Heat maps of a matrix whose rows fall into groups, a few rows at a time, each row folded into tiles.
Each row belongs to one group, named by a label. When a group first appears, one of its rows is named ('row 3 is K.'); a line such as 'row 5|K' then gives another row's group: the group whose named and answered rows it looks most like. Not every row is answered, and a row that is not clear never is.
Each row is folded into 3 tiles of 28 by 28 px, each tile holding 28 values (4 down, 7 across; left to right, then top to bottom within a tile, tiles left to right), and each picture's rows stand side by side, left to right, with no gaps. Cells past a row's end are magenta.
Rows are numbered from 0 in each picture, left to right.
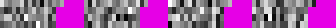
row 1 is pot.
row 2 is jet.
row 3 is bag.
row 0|jet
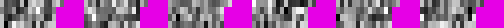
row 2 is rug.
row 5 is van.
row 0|van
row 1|pot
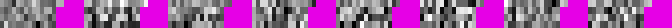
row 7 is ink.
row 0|ink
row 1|rug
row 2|pot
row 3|bag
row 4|pot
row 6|rug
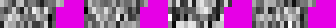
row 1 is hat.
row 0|ink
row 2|van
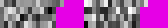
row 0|pot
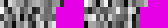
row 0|bag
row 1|jet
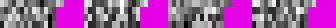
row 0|ink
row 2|pot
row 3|jet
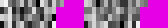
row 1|jet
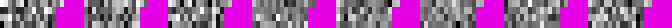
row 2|jet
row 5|ink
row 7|ink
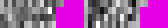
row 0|pot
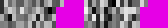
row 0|hat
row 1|bag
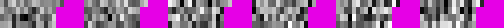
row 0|bag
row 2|jet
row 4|bag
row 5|van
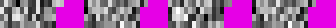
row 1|hat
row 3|hat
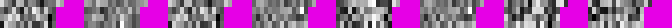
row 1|ink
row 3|hat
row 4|ink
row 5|hat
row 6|van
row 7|van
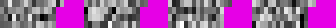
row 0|hat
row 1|pot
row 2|van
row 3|ink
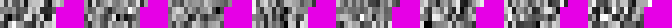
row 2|pot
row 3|bag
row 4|jet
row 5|rug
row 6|bag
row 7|rug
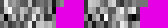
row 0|hat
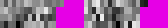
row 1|bag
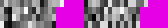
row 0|rug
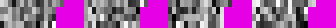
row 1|bag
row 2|van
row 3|rug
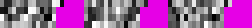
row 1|van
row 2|hat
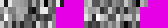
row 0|bag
